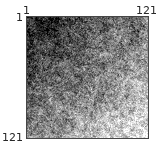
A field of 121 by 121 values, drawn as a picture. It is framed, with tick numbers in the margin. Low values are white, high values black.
Odd rows or columns: none. Ninth with the lowest average: bottom right. Slope: up to the top left. Ninth with the highest average: top left. Stripes: none. Mirror symmetry: none.
